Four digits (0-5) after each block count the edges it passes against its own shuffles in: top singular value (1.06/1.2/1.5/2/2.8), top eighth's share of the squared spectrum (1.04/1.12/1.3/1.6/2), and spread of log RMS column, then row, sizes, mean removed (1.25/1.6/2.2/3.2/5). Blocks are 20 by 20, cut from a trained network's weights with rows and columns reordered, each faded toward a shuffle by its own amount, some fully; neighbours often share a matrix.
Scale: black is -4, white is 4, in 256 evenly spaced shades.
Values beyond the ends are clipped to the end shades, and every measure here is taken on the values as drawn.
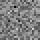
1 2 0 0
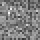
0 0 0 0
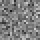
0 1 0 0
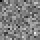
0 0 0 0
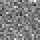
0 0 0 0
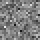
0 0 0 0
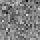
0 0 0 0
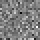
2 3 0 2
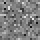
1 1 0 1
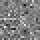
1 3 0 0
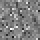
0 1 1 0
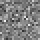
1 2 0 0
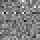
1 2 0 2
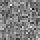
0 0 1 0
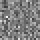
1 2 0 0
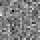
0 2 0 0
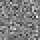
1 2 1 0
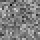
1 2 0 0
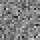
1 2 0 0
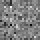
2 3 1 0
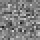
2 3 0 1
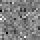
1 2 1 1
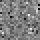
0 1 0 0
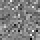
1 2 0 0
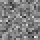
2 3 0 1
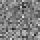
2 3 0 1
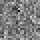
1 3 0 0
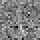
1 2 0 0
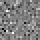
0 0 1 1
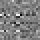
3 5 0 2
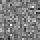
1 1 1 0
